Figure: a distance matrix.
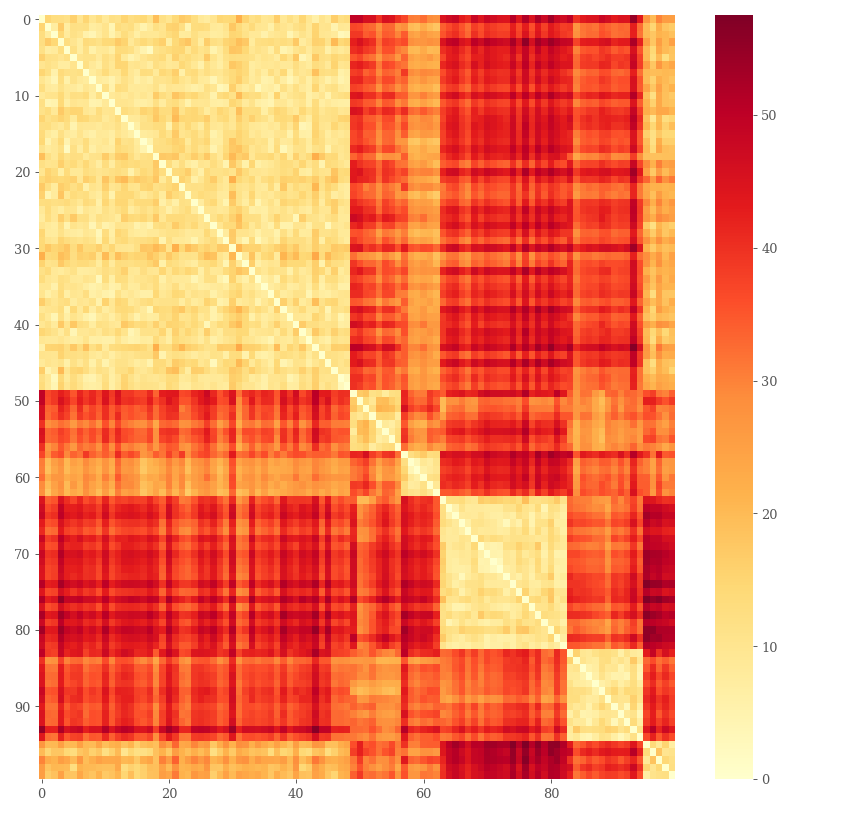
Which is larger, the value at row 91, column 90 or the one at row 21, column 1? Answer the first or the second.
the second
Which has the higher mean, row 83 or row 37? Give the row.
83
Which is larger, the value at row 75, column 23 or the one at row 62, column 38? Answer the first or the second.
the first
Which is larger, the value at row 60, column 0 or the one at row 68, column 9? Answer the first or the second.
the second
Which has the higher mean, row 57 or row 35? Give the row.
57
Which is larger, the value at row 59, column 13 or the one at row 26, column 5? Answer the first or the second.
the first
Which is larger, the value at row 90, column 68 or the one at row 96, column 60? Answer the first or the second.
the first
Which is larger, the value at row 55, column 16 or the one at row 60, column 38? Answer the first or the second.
the first
